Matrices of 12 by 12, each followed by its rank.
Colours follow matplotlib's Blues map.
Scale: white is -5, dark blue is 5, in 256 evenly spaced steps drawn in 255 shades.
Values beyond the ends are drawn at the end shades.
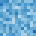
full rank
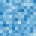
full rank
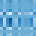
one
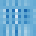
one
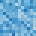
full rank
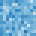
full rank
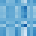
one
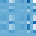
one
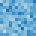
full rank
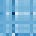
one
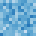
full rank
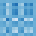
one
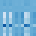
one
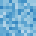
full rank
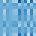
one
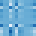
one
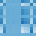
one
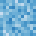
full rank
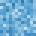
full rank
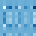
one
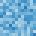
full rank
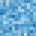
full rank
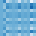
one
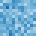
full rank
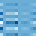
one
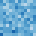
full rank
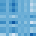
one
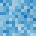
full rank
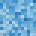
full rank
